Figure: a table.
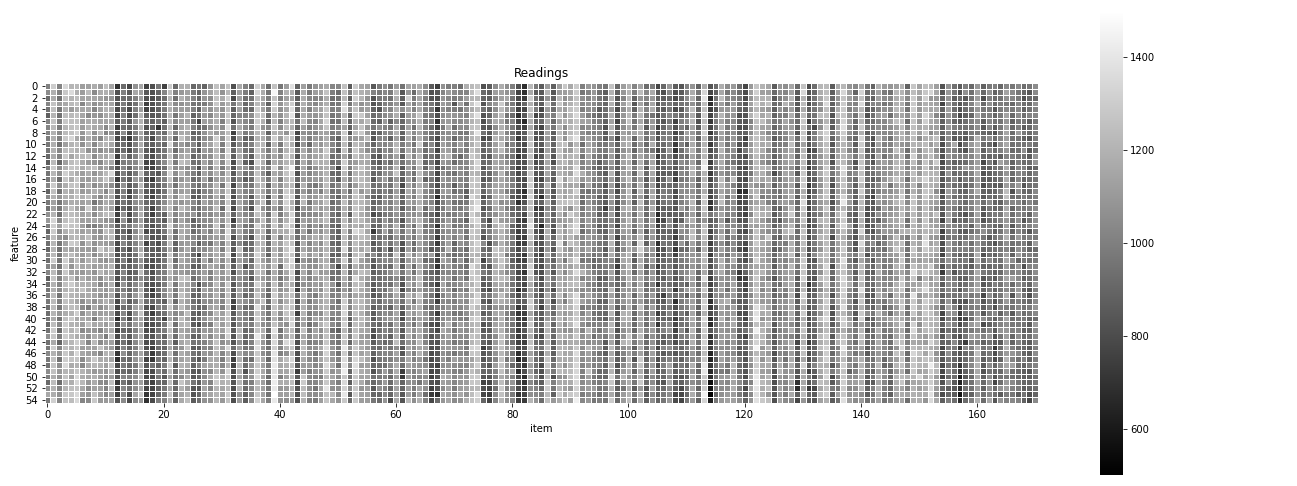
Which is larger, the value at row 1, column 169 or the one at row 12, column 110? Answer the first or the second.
the second
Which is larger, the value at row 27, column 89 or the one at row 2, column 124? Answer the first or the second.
the second
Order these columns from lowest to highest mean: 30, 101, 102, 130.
101, 30, 102, 130
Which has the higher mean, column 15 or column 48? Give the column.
48
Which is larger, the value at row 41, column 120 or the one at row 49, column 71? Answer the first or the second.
the second
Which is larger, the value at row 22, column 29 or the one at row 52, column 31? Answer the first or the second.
the second
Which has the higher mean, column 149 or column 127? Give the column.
149
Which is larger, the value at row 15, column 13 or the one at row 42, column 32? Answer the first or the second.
the first
